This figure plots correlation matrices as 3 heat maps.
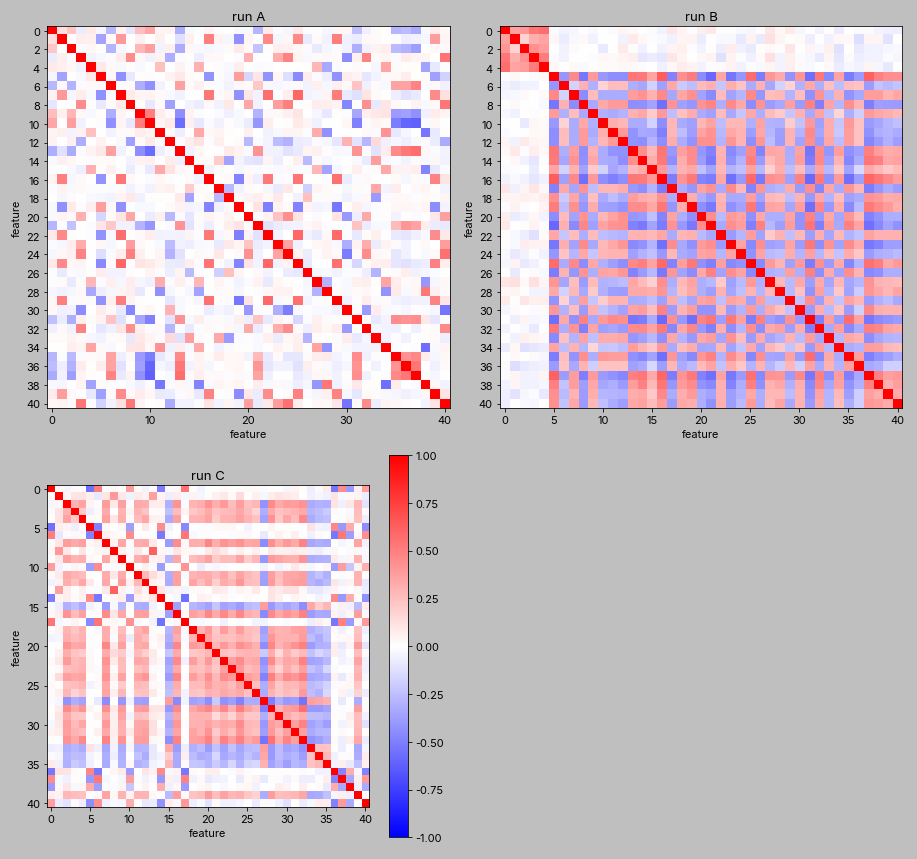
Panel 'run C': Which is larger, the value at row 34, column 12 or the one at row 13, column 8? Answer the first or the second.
the second
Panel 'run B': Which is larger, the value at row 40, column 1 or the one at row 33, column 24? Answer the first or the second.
the second
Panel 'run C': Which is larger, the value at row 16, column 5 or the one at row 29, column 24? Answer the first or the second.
the second
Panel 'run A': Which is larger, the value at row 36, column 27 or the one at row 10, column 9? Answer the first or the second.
the second
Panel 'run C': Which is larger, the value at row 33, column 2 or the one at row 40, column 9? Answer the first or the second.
the second
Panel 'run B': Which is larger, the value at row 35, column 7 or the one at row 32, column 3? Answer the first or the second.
the second
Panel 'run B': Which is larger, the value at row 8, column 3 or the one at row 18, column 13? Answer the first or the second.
the second
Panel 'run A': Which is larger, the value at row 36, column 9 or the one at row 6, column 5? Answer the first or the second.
the second
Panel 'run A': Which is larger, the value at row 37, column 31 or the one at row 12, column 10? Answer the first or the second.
the first
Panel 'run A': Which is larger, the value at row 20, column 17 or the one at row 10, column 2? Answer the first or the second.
the second
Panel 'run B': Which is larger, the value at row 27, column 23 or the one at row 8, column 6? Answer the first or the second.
the second
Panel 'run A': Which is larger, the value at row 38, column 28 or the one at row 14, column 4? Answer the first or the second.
the first
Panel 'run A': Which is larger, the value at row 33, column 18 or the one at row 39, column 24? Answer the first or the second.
the second
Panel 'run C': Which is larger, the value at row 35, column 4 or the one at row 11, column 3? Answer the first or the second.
the second
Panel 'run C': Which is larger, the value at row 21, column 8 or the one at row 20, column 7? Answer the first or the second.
the second
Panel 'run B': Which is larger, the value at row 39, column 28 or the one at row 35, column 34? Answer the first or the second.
the first
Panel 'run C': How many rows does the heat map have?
41
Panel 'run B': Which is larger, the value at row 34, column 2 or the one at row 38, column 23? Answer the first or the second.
the first
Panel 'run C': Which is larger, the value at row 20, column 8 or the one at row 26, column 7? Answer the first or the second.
the second
